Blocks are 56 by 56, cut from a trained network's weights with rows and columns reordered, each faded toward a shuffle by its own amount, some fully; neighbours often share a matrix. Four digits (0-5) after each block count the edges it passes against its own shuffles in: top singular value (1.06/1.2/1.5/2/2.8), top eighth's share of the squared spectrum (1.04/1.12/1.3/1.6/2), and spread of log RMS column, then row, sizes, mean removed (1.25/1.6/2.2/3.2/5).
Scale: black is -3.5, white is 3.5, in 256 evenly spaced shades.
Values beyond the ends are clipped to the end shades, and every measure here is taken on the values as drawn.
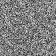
0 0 0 0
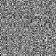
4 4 2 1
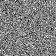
0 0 0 0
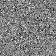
1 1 0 0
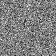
0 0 0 0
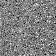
0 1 0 0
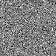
2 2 0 0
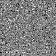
2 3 1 1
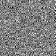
3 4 2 2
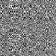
3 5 3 3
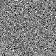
2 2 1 0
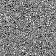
2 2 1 0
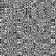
4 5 3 2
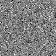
0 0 0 0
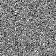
2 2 1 1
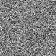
3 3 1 0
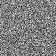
2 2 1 0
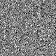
3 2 1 0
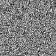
2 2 1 0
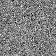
0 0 0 0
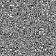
2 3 2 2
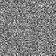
3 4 1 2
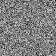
2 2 0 0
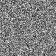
1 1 0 0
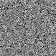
1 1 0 0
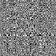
3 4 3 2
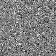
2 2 0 1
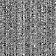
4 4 1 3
